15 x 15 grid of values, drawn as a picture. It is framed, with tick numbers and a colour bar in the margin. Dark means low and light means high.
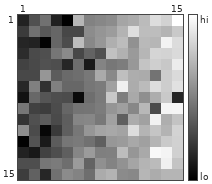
Ninth with the highest average: top right. Stripes: none. Slope: up to the right. Grain: fine. Roughest part: middle right.
